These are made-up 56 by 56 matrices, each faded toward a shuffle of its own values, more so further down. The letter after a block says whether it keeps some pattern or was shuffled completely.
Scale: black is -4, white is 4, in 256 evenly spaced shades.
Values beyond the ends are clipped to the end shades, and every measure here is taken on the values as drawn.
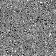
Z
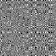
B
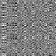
B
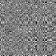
B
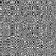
B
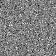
Z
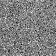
Z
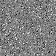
Z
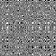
B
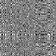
B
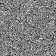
Z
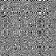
B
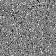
Z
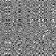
B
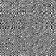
B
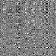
B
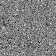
Z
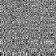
B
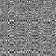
B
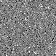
Z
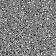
Z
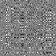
B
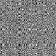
B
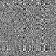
B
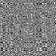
B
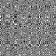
B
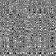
B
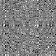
B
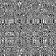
B
